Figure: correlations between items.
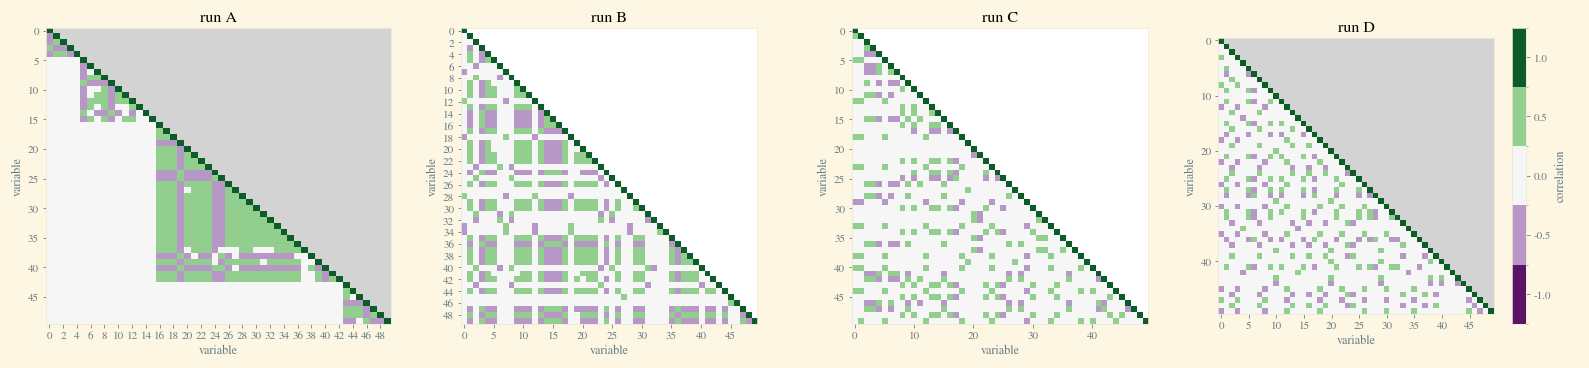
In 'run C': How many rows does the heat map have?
50
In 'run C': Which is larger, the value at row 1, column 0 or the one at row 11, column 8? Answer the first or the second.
the first
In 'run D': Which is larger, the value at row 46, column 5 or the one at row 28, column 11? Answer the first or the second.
the first
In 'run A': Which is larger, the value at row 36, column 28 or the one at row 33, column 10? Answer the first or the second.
the first
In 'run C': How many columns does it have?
50
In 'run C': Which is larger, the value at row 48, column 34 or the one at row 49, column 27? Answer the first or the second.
the first
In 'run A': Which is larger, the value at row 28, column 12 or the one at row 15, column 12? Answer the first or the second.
the second
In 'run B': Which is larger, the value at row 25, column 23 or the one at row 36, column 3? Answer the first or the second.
the second
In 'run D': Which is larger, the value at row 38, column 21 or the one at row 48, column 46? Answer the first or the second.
the first
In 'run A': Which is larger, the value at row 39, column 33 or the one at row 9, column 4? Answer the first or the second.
the first
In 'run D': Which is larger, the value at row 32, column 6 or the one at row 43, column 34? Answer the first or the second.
the second
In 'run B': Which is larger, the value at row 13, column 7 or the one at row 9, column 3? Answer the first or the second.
the first
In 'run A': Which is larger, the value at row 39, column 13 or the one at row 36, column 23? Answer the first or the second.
the second
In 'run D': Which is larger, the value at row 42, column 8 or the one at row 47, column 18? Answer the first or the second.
the first
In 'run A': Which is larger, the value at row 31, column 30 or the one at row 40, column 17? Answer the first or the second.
the first
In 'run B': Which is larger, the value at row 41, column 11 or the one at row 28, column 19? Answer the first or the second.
the first
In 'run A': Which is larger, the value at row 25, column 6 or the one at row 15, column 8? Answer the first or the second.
the second
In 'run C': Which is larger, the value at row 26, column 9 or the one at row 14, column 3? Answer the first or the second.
the first
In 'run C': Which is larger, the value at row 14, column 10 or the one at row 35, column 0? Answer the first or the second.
the first
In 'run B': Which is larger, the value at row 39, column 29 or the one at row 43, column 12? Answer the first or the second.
the first
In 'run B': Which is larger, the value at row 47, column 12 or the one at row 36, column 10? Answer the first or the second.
the first
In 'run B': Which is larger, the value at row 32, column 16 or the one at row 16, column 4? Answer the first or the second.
the first
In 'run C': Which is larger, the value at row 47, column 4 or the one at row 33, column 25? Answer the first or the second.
the second
